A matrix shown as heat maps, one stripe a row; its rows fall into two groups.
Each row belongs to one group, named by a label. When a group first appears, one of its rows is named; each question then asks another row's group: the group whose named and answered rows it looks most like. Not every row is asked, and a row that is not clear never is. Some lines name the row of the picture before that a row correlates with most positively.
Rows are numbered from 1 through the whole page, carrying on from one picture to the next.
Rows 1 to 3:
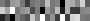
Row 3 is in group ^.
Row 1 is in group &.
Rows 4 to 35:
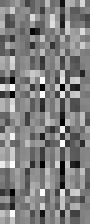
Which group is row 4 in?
&
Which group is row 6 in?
&
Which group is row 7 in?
&
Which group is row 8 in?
&
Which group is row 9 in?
^
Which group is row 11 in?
^
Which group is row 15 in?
^
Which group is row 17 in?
^
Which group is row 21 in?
&
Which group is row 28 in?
&
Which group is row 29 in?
&
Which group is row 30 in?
&
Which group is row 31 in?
^
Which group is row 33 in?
^
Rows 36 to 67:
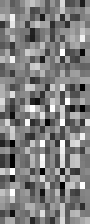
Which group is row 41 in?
&
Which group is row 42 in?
^
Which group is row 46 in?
^
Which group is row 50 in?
&
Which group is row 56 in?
^
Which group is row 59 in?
^
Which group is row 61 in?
^
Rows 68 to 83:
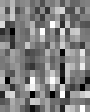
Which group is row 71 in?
&
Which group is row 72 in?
^
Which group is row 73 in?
^
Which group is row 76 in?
&
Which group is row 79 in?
&
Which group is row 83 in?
&
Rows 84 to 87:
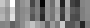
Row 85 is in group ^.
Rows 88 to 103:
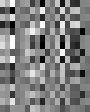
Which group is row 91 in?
^
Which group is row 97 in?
^
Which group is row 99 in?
^
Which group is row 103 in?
&
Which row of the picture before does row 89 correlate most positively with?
87
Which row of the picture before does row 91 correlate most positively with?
87
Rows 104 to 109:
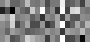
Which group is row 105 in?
^
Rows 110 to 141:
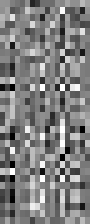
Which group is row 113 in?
&
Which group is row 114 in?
&
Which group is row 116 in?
&
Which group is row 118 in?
&
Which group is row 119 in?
^
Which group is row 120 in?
^
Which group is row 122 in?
^
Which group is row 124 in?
&
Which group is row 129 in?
^
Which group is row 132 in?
&
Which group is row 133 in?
^
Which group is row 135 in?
^
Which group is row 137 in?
^
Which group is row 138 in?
^
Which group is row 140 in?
^
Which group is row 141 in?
&
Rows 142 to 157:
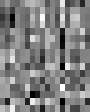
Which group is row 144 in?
^
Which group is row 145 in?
^
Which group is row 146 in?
&
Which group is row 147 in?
&
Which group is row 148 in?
&
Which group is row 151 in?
&
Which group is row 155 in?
&
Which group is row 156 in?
&
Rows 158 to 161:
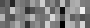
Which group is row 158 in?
^
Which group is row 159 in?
&
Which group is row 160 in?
&
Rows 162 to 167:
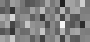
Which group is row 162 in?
&
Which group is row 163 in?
^
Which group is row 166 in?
^
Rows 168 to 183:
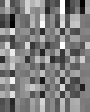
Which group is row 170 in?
^
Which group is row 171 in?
^
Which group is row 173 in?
^
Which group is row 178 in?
^
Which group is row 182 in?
^
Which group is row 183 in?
^
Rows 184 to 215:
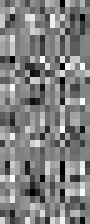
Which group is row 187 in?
&
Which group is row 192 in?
^
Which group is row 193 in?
&
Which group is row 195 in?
&
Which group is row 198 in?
&
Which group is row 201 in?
^
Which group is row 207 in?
&
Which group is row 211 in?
&
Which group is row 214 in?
^
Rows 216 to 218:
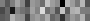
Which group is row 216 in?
&
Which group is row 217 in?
^
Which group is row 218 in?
&
